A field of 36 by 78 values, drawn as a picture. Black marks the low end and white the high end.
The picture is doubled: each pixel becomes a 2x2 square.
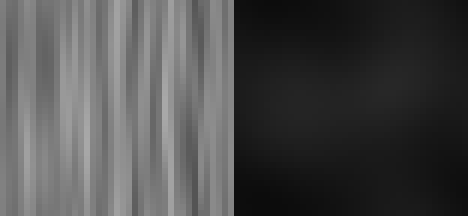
It is made of 1 by 2 panels. Panel 1,1: middling, streaked downward. Panel 1,2: very low, smooth, faint in contrast.
